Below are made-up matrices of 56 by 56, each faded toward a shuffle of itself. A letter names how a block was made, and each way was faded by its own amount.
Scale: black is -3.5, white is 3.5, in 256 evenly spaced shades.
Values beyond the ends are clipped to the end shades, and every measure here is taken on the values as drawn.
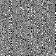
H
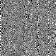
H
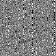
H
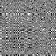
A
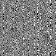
H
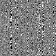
H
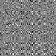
A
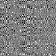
A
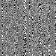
H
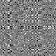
A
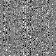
H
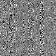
H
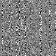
H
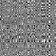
A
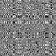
A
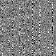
H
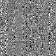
H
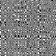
A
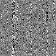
H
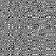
A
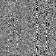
H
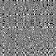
A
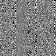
H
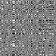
A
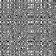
A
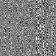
H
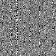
H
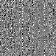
H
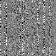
H
